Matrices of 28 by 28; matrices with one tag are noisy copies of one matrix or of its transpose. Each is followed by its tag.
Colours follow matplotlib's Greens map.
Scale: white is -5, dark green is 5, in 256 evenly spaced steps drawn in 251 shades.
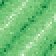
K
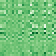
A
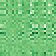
A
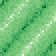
K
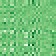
A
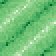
K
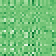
A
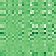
A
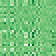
A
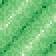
K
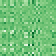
A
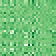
A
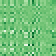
A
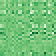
A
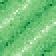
K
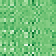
A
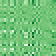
A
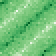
K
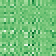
A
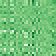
A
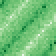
K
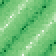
K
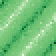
K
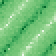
K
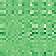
A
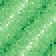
K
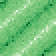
K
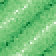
K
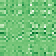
A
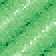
K
